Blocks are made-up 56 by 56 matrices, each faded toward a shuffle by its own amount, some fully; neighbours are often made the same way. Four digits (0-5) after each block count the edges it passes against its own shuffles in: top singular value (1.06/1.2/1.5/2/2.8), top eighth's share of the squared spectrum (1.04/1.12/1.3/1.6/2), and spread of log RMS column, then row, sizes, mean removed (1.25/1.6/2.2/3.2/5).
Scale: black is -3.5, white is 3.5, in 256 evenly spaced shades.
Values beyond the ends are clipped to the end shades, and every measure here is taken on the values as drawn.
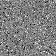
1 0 0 0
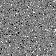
0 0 0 0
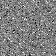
0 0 0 0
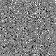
3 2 0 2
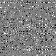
3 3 1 2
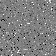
2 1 0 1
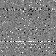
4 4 1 2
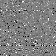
3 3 0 1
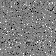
2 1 0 0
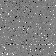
2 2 0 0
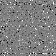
3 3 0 1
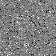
0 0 1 0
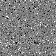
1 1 0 1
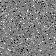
0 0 0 0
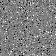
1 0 0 0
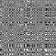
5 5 3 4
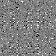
4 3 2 2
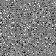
3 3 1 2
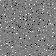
2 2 1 0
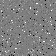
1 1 0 0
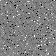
1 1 0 0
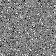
0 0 0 0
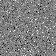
0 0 0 0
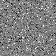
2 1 0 0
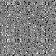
4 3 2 1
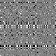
5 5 3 3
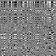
5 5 3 3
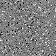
1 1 0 0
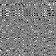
4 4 2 2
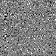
3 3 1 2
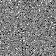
2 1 0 0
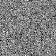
3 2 1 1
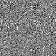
3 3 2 1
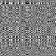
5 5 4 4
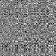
4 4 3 2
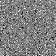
3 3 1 1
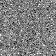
2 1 0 0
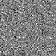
3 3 1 1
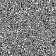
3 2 1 0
